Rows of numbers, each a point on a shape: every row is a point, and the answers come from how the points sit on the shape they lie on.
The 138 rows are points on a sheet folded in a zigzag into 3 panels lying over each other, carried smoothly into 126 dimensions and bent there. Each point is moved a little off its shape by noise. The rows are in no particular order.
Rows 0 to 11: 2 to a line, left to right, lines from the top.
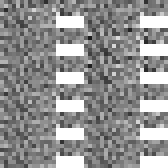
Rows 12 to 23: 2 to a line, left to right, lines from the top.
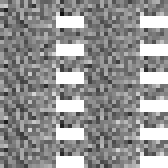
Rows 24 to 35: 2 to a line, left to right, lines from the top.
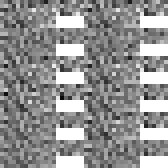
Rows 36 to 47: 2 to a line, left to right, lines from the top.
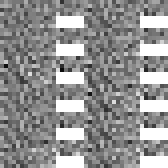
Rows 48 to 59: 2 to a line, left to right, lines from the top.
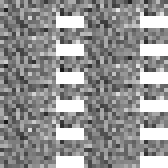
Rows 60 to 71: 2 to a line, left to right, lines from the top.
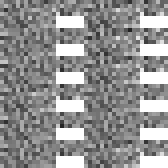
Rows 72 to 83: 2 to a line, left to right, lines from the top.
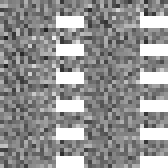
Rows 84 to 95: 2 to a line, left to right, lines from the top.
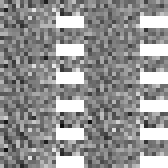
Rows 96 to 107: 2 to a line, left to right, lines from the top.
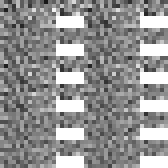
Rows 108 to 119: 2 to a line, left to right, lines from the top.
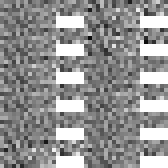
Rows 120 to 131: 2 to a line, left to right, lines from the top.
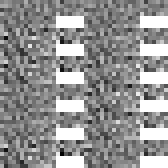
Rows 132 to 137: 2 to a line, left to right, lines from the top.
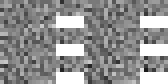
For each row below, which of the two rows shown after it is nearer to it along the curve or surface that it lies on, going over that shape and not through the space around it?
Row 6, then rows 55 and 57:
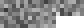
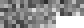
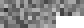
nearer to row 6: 57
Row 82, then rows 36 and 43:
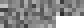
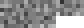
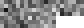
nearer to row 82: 36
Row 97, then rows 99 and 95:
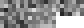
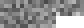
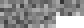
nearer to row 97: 95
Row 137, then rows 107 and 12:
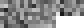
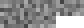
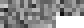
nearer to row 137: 12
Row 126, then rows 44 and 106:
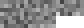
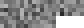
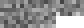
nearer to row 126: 106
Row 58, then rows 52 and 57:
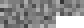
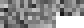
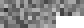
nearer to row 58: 52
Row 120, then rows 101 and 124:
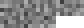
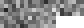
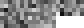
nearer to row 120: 124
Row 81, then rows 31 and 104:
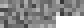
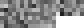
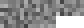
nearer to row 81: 31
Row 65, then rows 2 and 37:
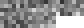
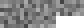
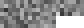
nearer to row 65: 2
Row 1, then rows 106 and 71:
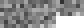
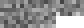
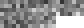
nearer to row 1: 71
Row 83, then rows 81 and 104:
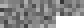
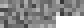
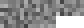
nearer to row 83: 81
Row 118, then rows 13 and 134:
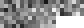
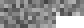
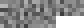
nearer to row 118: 13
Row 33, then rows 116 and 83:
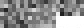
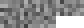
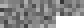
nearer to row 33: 83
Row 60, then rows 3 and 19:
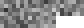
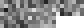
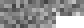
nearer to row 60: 19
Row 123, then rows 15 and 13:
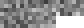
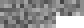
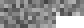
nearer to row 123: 15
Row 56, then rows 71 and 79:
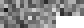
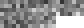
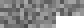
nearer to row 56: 79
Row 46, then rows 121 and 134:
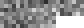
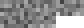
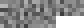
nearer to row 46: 121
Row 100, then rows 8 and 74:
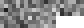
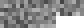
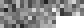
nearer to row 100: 74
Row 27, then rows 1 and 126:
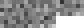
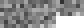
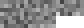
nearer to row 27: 1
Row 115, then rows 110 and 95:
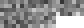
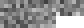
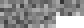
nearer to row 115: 95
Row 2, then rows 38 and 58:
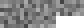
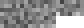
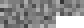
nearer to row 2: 38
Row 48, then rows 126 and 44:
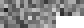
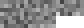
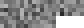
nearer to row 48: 44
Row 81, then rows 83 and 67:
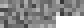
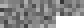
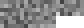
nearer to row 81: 83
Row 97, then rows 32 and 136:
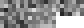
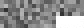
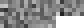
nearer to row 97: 136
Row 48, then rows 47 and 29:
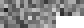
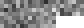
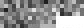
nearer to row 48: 47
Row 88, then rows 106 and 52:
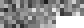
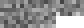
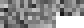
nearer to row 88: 106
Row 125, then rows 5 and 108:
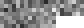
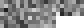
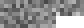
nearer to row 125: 108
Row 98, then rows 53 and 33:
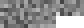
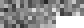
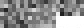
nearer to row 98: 53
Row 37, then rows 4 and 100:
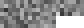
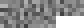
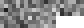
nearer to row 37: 100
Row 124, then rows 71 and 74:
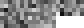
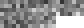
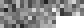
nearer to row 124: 71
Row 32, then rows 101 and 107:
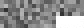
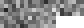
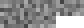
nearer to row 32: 101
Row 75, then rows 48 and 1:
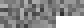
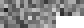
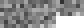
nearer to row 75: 48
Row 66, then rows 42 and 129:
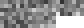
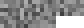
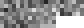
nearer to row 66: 129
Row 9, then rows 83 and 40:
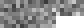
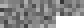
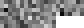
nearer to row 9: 40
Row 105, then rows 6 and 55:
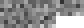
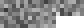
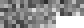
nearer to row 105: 55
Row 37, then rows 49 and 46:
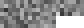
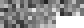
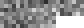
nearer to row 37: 46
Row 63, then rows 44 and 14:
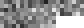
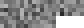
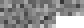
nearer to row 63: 14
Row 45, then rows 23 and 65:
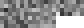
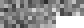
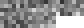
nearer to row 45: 23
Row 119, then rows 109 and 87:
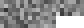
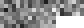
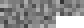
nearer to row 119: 109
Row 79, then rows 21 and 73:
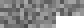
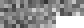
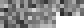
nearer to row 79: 21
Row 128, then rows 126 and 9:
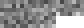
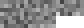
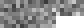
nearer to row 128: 126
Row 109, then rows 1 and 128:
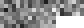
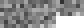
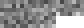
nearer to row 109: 128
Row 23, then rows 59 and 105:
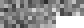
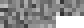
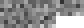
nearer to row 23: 105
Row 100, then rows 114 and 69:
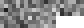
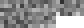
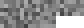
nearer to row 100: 69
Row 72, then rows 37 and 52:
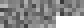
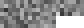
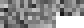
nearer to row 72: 52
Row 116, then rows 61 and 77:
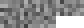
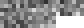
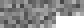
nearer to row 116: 77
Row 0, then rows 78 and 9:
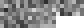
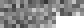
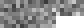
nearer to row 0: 78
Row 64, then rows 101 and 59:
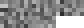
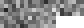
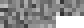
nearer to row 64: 59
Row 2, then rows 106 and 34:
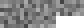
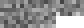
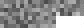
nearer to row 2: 106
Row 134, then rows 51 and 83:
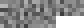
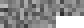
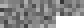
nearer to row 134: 51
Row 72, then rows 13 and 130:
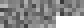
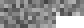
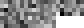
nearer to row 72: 130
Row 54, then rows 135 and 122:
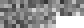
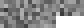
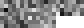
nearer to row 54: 122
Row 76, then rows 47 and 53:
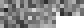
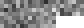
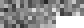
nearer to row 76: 53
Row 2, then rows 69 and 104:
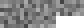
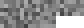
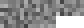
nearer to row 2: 104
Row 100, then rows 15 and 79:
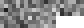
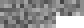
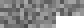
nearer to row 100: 79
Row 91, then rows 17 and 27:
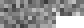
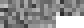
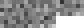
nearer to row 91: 27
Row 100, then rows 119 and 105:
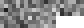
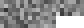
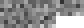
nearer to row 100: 119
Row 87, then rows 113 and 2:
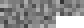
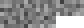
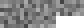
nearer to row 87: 113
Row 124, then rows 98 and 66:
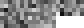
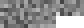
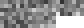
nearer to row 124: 66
